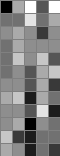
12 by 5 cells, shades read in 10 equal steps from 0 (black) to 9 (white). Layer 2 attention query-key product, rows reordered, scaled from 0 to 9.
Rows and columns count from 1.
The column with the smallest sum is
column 3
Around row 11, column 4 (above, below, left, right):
5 4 1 4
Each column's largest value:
7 7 9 8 9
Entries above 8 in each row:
2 0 0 0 0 0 0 0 0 0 0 0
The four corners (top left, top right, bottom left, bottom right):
0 9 6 2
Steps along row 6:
up down up up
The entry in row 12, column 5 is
2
